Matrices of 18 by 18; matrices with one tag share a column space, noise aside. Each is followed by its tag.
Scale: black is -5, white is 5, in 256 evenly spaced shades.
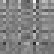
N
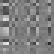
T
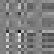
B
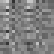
N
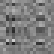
T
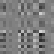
B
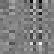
N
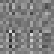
B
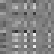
B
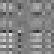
B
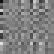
N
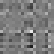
B
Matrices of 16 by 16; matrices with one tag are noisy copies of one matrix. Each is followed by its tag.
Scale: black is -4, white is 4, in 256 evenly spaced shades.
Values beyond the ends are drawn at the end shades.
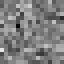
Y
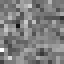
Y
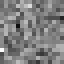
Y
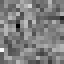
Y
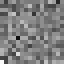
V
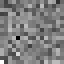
V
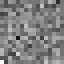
V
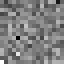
V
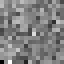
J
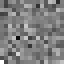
V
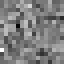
Y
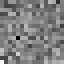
V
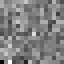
J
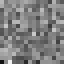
J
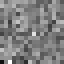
J
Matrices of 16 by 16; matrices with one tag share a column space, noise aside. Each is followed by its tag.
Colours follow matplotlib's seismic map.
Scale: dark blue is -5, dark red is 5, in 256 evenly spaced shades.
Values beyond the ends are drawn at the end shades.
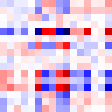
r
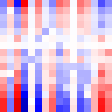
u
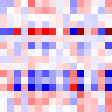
r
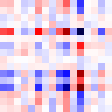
r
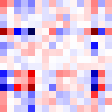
r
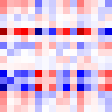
r
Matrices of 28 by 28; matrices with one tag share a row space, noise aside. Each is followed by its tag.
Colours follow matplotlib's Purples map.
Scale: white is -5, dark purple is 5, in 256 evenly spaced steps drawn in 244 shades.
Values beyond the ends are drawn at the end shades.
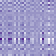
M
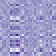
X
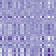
M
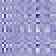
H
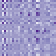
H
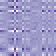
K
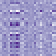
X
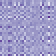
M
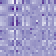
K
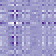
K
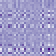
M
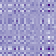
M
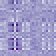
K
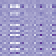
X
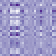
X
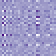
H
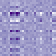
X
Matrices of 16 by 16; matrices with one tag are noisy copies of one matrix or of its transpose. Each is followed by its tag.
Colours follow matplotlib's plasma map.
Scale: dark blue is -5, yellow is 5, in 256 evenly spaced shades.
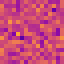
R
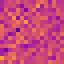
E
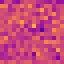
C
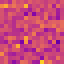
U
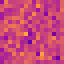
C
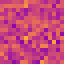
U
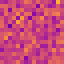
E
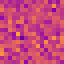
R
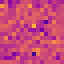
C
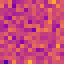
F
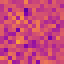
E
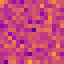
F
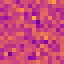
R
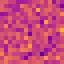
F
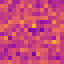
C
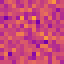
R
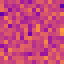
F
